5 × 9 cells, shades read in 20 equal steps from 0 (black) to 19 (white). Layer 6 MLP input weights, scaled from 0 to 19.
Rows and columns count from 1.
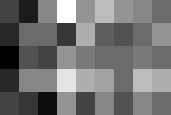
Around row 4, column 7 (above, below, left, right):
8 6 12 14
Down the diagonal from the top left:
5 8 5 17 5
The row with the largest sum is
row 4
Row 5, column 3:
1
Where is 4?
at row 2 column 4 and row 5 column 2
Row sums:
90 68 64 100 60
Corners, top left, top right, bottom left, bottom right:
5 8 5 8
